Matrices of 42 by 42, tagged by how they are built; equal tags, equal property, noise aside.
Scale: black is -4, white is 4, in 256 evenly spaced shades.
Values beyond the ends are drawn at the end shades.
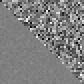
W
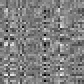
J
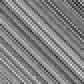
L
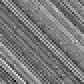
L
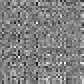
J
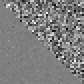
W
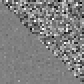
W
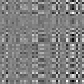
J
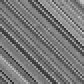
L
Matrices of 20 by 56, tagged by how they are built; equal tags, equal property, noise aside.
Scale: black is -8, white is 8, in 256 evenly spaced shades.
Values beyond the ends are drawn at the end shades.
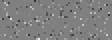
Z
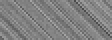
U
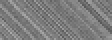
U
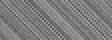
U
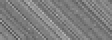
U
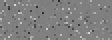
Z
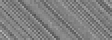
U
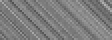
U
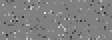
Z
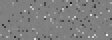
Z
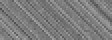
U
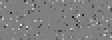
Z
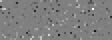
Z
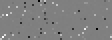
Z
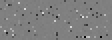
Z
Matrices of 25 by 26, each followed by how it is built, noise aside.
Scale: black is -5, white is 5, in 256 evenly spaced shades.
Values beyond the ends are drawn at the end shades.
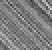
Toeplitz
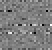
uneven rows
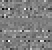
uneven rows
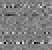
uneven rows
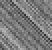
Toeplitz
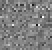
uneven rows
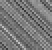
Toeplitz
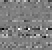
uneven rows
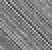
Toeplitz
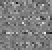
uneven rows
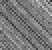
Toeplitz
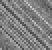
Toeplitz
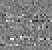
uneven rows
